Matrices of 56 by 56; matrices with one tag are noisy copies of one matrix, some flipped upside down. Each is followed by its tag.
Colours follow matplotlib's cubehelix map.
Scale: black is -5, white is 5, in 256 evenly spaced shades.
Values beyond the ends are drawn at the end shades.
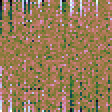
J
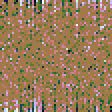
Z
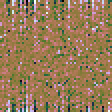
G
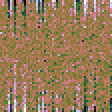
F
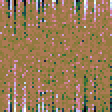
F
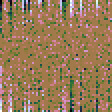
J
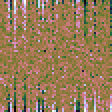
F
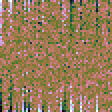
J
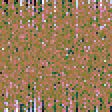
Z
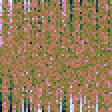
J
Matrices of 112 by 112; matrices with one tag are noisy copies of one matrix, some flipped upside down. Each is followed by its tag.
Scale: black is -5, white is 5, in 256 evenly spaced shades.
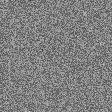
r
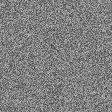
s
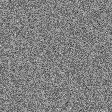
r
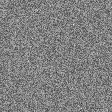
r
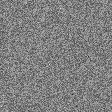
r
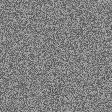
s
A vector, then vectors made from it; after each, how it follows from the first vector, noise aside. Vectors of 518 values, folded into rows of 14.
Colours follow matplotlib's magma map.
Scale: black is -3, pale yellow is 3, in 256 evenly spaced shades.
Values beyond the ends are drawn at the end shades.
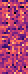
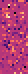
partly zeroed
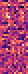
copied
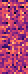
copied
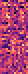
copied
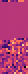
partly zeroed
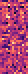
copied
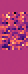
partly zeroed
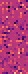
partly zeroed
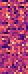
copied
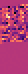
partly zeroed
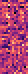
copied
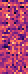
copied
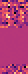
partly zeroed
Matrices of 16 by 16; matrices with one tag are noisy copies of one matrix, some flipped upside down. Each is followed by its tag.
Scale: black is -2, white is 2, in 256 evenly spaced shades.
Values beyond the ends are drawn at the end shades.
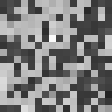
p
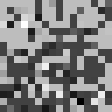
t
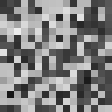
p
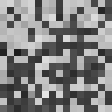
t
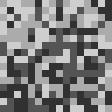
t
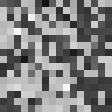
p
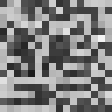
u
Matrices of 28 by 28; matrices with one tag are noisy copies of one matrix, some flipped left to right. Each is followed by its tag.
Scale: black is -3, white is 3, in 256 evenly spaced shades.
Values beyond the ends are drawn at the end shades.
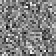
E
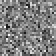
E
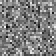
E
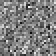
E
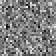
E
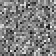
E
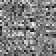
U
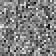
E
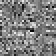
U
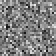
E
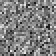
E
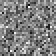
E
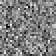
E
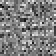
U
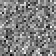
E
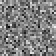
E
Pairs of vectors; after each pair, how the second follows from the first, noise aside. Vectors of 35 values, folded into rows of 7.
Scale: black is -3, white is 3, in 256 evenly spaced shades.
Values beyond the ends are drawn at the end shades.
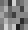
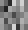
reversed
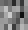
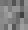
shrunk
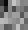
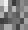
negated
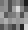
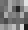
negated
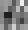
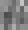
shrunk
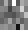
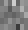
shrunk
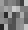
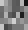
reversed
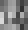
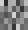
shuffled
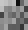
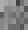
shrunk
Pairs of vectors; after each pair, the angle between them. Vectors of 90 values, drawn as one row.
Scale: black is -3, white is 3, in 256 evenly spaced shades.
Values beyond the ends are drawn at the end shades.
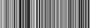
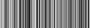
nearly parallel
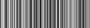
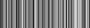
orthogonal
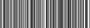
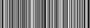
nearly opposite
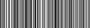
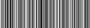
nearly opposite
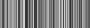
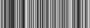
partly opposed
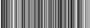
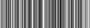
partly aligned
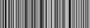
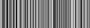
orthogonal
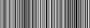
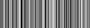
orthogonal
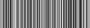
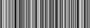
partly opposed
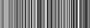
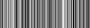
partly aligned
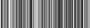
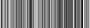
nearly parallel
